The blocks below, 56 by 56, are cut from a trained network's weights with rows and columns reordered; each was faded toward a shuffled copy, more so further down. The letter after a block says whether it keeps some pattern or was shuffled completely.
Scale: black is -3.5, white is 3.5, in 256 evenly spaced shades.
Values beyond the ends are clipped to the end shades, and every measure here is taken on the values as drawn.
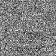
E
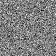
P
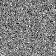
P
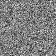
P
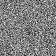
P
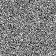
P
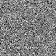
E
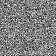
E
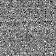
E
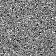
P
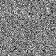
E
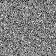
P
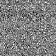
E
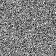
P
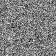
P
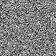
P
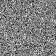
P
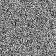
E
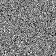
P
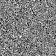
P
